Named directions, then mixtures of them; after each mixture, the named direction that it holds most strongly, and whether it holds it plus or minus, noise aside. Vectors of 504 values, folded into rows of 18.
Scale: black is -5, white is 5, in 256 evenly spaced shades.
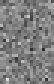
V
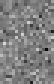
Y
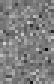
Y, plus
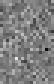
Y, plus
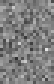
V, plus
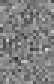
V, plus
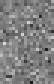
Y, plus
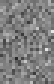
Y, minus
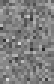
V, plus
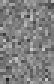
V, minus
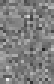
V, plus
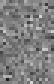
Y, minus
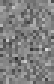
V, plus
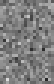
V, plus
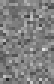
V, minus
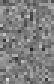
V, plus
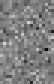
Y, plus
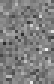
Y, minus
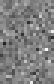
Y, minus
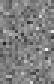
Y, minus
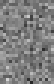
V, plus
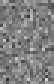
V, minus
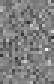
Y, minus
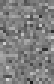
Y, plus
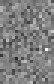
Y, minus
